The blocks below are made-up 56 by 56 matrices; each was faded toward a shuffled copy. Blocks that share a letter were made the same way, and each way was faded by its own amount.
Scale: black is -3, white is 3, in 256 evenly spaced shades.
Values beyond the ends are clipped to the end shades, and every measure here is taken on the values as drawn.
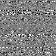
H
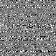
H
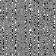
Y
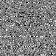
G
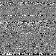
H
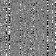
Y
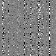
Y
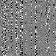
Y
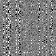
Y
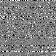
H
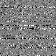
H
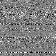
H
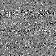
G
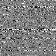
H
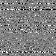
H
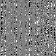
Y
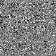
G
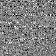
G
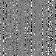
Y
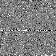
G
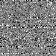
G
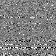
H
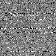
G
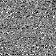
G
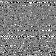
H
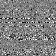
H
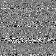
H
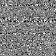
G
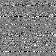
H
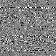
G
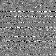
H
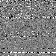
H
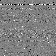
H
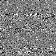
G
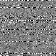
H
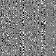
Y
